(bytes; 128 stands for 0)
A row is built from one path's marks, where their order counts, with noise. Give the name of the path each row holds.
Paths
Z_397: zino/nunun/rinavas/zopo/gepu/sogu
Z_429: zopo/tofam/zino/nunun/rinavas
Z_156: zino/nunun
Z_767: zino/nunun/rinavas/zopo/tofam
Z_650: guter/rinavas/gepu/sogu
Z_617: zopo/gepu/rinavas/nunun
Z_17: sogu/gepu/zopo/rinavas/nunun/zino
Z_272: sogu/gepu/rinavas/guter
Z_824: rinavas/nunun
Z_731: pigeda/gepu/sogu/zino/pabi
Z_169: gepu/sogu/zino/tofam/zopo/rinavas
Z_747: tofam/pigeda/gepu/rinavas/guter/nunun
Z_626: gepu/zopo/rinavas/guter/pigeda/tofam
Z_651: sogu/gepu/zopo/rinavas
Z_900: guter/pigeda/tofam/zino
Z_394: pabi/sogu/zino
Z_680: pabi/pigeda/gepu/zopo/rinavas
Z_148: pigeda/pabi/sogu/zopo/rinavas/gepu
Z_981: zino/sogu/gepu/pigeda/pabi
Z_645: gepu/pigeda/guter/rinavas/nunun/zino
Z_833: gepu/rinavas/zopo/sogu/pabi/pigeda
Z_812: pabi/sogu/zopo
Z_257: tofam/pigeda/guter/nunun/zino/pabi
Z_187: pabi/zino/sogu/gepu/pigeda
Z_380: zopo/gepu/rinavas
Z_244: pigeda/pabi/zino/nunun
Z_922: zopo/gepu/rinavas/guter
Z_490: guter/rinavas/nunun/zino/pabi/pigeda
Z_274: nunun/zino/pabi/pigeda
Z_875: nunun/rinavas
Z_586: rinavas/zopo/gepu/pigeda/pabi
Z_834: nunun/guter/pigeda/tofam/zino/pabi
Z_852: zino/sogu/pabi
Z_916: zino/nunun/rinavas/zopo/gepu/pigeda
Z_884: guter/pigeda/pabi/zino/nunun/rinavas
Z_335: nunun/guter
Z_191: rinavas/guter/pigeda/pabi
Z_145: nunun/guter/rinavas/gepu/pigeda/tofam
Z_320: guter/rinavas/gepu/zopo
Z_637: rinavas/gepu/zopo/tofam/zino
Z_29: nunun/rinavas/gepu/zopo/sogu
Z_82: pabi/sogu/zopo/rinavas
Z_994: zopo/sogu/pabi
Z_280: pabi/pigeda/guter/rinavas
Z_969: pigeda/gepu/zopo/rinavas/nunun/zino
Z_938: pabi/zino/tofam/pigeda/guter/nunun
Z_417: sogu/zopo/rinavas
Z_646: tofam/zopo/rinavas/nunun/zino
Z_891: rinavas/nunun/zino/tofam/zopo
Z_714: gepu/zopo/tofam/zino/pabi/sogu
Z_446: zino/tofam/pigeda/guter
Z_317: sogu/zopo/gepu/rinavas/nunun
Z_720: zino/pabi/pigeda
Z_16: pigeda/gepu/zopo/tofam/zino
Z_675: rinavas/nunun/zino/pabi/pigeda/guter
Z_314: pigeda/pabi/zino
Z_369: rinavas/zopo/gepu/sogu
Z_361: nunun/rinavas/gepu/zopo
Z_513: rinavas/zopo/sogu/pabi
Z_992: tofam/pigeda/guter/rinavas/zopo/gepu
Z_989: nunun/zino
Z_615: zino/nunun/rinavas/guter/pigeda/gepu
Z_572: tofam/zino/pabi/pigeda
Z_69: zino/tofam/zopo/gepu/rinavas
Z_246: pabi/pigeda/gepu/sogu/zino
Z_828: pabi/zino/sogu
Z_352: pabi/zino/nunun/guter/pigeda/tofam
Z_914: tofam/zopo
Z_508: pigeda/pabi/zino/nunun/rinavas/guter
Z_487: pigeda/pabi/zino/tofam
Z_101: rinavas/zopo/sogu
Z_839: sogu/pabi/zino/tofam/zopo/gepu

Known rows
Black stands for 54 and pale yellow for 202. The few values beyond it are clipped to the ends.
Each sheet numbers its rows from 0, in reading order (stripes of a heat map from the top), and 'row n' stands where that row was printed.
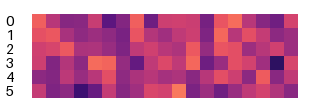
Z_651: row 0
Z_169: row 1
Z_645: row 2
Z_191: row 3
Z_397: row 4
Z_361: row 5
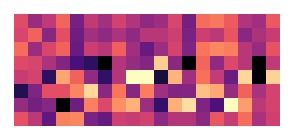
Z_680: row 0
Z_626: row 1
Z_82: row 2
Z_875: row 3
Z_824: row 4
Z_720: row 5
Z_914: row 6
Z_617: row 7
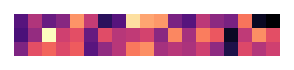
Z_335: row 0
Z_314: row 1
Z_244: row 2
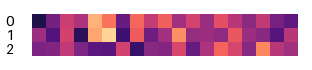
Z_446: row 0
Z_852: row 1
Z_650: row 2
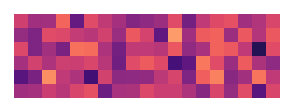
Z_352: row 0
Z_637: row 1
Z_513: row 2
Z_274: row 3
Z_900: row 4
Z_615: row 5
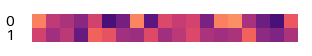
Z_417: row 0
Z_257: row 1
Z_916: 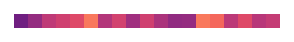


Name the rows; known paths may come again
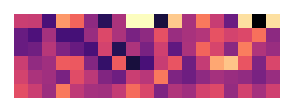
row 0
Z_824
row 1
Z_320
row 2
Z_650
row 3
Z_380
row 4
Z_834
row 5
Z_938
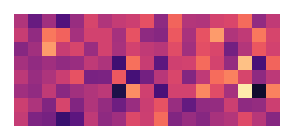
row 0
Z_891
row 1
Z_246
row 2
Z_969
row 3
Z_369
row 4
Z_429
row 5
Z_101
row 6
Z_145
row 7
Z_361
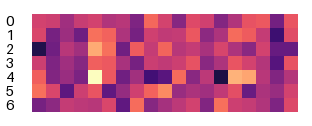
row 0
Z_992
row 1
Z_513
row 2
Z_446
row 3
Z_586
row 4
Z_994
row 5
Z_317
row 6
Z_69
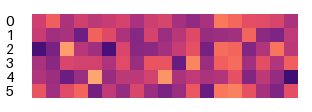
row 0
Z_833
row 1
Z_257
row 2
Z_900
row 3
Z_637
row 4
Z_272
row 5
Z_280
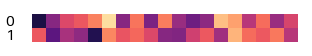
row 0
Z_720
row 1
Z_812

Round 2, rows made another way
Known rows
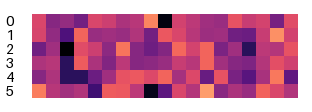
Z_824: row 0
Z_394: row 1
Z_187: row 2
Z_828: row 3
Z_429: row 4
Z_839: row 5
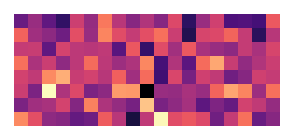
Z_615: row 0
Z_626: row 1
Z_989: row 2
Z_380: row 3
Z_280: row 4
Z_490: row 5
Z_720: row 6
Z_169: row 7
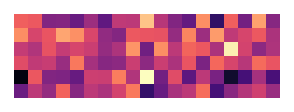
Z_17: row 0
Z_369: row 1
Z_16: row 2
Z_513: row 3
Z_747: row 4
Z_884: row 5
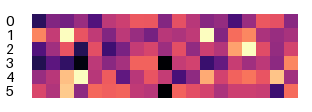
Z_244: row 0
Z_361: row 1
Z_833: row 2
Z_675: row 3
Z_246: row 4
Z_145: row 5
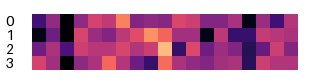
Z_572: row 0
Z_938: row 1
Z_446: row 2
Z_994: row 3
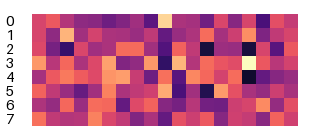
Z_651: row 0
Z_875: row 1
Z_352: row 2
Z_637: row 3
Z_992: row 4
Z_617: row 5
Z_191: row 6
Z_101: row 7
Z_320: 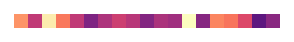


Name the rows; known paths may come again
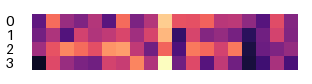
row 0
Z_69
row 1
Z_446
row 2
Z_992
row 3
Z_747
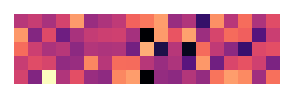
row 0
Z_586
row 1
Z_891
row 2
Z_272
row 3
Z_645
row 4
Z_490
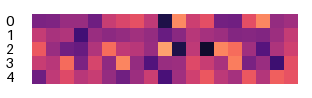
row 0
Z_487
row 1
Z_156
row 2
Z_922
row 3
Z_916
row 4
Z_731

